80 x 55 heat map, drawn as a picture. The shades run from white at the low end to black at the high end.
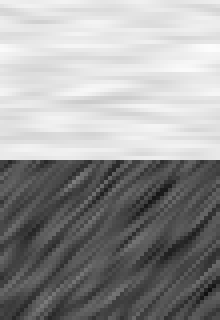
It is made of 2 by 1 panels. Panel 1,1: very low, streaked across, faint in contrast. Panel 2,1: high, slanting up to the right.
